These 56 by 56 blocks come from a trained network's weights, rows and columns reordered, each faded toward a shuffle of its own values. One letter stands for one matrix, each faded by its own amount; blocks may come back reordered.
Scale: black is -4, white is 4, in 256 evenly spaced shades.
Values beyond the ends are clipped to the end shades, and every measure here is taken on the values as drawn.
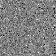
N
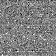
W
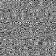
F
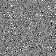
N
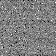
W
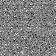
W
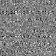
F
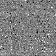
W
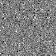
N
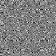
F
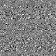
F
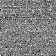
W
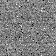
W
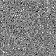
N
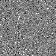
N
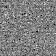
W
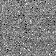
W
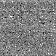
W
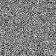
F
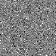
N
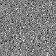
N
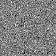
N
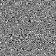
F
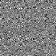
F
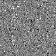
N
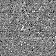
W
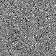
N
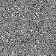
N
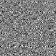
F
